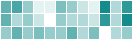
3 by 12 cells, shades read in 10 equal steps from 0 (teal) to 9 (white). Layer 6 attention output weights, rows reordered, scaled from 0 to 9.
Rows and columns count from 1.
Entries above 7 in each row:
3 1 1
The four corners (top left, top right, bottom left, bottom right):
3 1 5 5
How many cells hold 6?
7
